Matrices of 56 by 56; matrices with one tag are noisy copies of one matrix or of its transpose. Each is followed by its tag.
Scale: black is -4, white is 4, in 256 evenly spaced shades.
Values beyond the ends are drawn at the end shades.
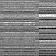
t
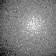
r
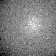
r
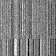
t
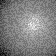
r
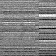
t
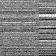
t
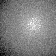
r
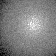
r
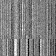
t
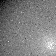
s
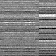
t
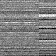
t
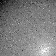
s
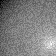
s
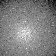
r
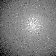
r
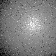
r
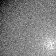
s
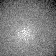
r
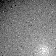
s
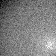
s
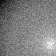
s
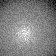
r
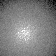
r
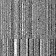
t
